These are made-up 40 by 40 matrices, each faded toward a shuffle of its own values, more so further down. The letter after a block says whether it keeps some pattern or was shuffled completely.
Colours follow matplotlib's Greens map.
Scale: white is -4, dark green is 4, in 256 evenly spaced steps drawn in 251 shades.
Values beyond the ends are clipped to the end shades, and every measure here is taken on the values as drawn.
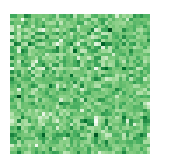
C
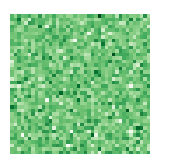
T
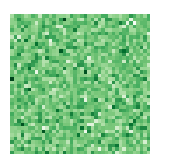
T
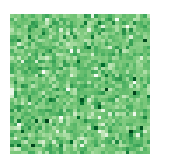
T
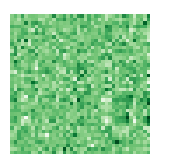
C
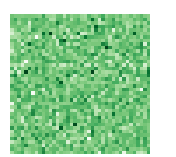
T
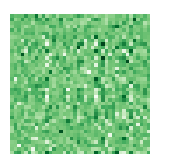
C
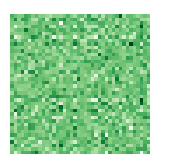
C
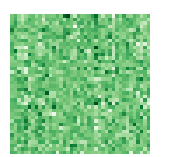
C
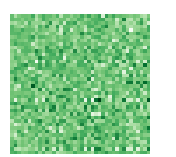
C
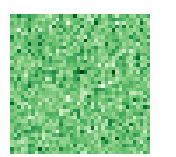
T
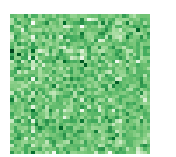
C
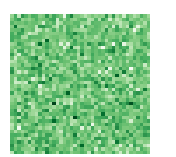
T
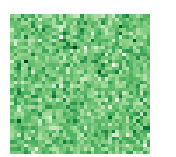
T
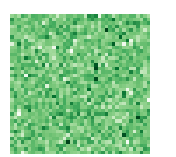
T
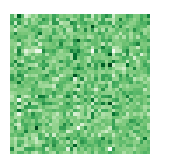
C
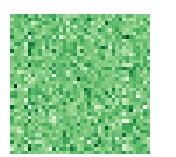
C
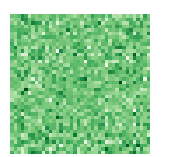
C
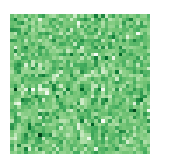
C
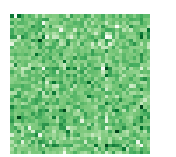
C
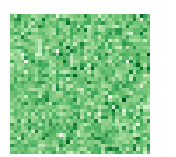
T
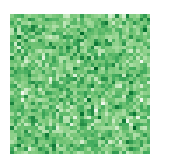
T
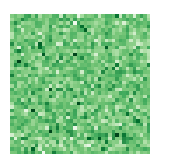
T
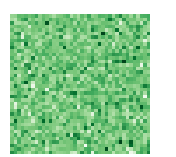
T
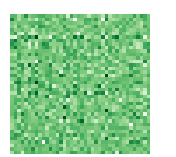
C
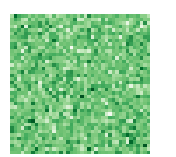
T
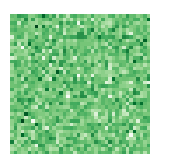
T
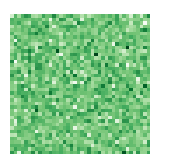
T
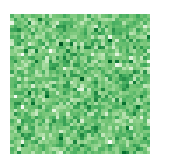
T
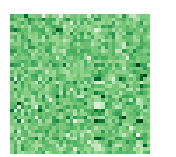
C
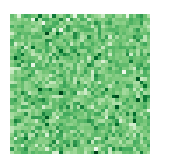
T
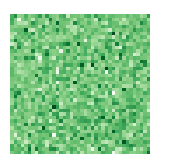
T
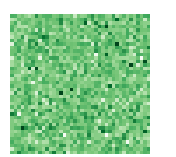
T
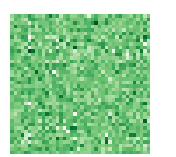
C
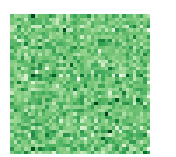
C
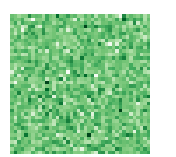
T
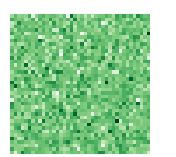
T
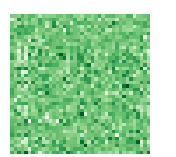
C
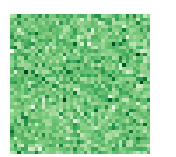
T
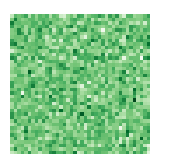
C
